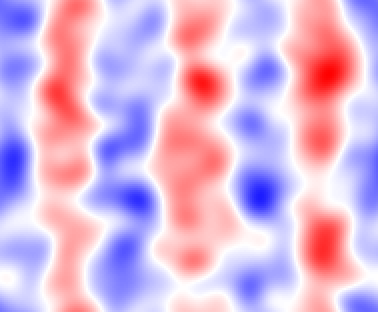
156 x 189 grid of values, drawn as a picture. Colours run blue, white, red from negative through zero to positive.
Stripes: upright, repeating 3 times. Ninth with the highest average: top right. Lone odd cells: none. Average level on the scale: 50%. Grain: smooth.
